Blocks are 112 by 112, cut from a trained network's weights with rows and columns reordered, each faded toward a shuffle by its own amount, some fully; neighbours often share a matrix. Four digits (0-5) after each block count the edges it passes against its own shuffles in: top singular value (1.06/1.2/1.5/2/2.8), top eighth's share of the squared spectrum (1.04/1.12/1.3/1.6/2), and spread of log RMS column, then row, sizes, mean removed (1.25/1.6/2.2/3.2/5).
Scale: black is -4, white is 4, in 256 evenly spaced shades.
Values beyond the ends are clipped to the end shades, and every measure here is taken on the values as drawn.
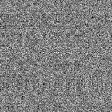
4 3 0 2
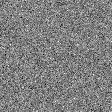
1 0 0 0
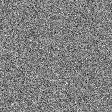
0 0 0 0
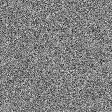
0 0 0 0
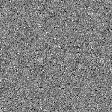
3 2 1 1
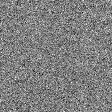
0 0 0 0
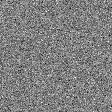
0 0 0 0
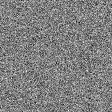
0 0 0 0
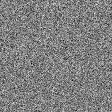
1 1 0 0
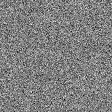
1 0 0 0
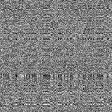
5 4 2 3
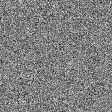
1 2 0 0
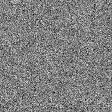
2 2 0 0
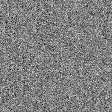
1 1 0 0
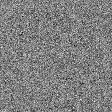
1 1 0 0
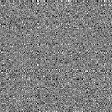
4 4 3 3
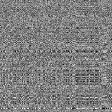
5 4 2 3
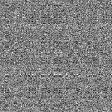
4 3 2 2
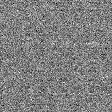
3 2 0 1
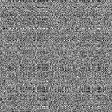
5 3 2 3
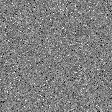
1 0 0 0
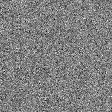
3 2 0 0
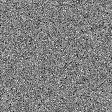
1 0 0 0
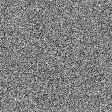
1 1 0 0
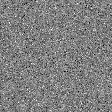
0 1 0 0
